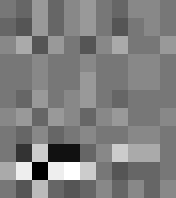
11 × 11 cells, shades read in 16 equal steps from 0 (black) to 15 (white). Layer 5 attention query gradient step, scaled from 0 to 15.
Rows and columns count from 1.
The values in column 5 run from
1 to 15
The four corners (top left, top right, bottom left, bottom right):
7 7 7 8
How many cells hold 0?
1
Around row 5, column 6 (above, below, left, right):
8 9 7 7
